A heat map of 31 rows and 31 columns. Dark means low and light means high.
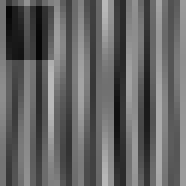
Odd patch: lower, in the top left. Grain: streaks running down. Stripes: upright, repeating 7 times. Ninth with the lowest average: top left.
